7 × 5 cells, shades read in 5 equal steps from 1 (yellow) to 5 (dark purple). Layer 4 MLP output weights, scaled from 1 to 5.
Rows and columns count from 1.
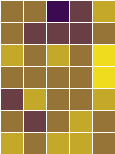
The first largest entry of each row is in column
3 2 2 1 1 2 2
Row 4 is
3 3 3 3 1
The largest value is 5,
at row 1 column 3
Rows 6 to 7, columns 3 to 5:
3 2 3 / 2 2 3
